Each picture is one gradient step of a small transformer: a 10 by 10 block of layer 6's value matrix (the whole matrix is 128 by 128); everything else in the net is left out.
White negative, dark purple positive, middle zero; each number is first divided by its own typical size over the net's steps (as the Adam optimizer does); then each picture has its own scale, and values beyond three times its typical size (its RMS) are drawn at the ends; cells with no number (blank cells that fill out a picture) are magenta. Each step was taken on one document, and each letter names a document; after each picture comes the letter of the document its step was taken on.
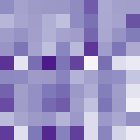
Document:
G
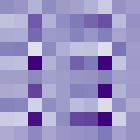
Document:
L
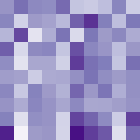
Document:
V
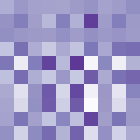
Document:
G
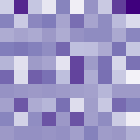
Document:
V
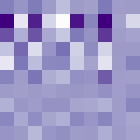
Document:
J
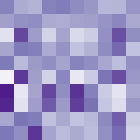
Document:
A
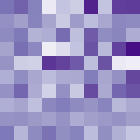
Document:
G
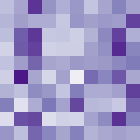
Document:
A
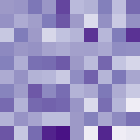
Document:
G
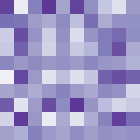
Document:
A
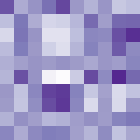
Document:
A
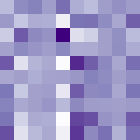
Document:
V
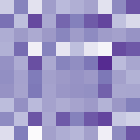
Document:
L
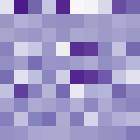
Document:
V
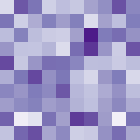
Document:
V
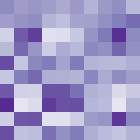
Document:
A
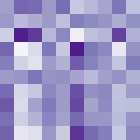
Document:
V
